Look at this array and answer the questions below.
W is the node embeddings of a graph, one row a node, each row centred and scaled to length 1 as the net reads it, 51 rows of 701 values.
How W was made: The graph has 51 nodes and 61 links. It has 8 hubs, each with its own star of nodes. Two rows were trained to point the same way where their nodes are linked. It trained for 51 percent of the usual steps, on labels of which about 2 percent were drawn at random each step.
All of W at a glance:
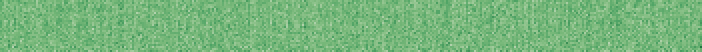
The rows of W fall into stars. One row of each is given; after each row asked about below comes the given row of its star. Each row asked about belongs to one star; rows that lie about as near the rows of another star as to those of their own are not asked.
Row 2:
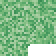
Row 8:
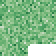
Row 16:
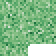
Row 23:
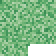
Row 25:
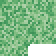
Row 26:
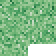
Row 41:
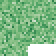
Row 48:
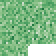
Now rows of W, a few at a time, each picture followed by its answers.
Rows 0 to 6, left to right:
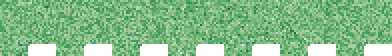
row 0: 26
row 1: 16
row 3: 48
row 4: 26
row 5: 41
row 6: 26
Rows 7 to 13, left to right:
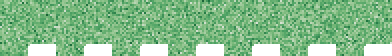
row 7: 8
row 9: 8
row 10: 48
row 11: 8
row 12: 48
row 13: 41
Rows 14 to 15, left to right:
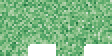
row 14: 16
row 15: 8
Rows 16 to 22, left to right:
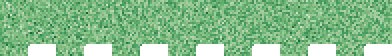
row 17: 48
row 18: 26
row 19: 23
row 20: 8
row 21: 41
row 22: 41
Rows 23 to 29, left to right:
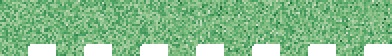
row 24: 41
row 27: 26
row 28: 41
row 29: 25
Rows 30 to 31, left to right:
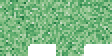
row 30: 26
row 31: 16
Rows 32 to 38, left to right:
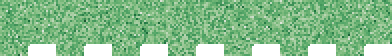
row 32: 23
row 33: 23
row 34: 25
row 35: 48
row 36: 41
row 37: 2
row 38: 25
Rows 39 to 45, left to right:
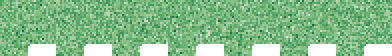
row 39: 23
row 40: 48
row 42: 16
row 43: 23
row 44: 16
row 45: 2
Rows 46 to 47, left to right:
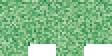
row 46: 23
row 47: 8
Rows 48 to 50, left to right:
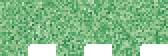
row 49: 2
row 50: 26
